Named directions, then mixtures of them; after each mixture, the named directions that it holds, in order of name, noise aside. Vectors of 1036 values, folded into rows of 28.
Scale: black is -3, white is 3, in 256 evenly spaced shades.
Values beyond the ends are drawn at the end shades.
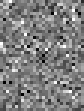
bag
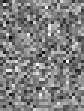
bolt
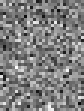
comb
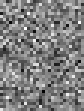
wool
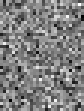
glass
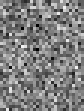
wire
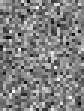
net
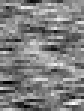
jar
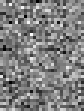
comb, jar, wool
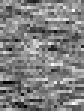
bag, jar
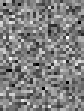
bolt, glass, wool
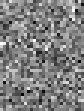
bag, wool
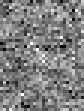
bag, jar, wire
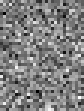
comb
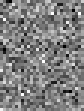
bag, wool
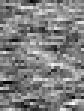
jar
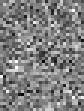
bag, bolt, comb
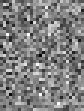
bolt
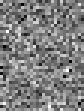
comb, glass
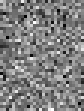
comb, net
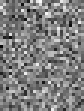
bolt, net, wire
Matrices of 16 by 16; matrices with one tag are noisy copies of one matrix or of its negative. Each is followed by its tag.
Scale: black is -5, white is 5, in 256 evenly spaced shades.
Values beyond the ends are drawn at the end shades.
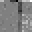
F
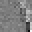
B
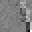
B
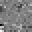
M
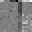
F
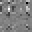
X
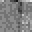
F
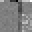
F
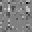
X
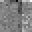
F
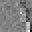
B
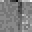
F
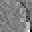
B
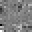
M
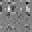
X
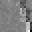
B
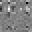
X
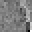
B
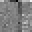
F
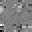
M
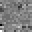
M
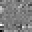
M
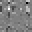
X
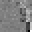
B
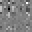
X
